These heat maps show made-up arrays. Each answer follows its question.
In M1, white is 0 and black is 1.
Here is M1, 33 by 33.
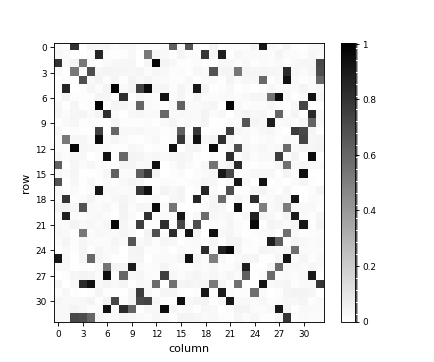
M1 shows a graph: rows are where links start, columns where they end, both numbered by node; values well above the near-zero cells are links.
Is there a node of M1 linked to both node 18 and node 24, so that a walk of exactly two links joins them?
yes
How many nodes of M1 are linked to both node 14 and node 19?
3
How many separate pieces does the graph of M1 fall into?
2
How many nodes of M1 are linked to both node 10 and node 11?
4
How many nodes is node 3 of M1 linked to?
6
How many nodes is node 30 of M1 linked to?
5
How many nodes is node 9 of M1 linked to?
3
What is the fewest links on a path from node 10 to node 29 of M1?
1
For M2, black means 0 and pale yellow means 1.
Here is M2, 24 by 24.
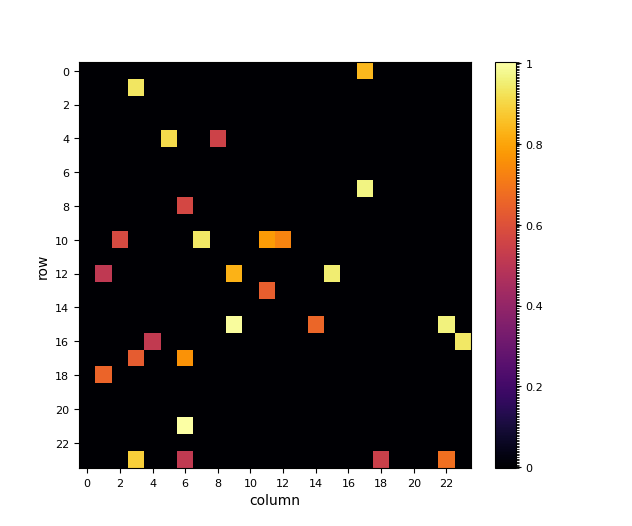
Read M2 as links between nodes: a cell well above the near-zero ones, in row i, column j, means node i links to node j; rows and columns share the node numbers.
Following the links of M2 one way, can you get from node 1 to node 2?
no
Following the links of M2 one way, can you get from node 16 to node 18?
yes
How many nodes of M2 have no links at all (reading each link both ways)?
2
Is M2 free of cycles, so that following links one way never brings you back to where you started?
yes
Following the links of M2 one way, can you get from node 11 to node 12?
no
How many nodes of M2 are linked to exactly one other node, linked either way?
6
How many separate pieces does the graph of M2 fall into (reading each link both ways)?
3
